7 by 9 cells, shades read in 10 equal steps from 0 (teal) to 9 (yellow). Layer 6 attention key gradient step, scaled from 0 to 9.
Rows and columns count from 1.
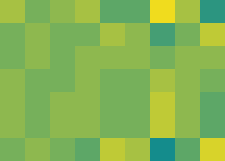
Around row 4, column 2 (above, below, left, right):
5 4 5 4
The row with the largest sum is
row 1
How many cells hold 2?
1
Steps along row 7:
up down down up down down up up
